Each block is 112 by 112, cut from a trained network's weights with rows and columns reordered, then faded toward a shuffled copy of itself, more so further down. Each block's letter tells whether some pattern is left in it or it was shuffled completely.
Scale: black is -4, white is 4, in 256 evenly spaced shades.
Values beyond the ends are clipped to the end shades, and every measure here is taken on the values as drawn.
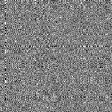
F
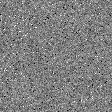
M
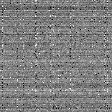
F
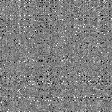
F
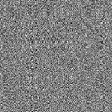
F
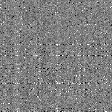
F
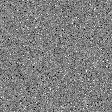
M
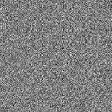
F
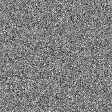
M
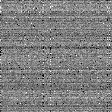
F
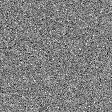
M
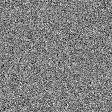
M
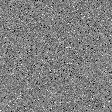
M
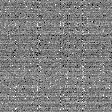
F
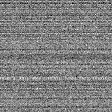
F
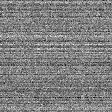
F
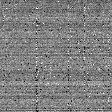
F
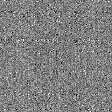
F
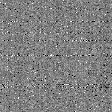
F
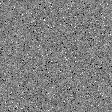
M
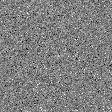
M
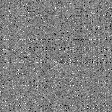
F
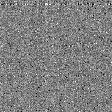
F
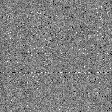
F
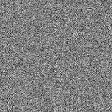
F
